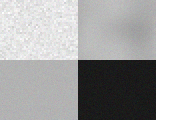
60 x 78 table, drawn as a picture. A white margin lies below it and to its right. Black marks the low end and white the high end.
The table splits into 2 rows of 2 panels. Panel 1,1: very high, fine-grained, faint in contrast. Panel 1,2: high, smooth, faint in contrast. Panel 2,1: high, flat. Panel 2,2: very low, flat.
